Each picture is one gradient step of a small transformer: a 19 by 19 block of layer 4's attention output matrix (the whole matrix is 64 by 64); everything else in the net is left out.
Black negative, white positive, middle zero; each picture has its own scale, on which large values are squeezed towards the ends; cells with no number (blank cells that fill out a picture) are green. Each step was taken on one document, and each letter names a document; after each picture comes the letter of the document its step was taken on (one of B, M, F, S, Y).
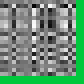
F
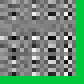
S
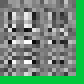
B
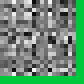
F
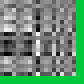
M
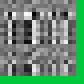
B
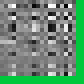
S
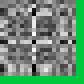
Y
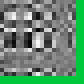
M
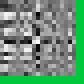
M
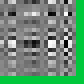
S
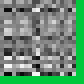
M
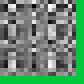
F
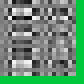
B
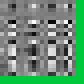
S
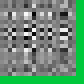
B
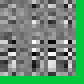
F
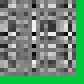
F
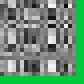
S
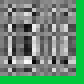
B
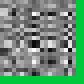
F
